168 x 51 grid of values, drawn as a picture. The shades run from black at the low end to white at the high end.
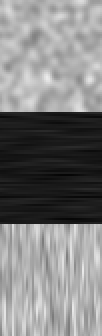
It is made of 3 by 1 panels. Panel 1,1: high, blotchy. Panel 2,1: very low, streaked across, faint in contrast. Panel 3,1: high, streaked downward.
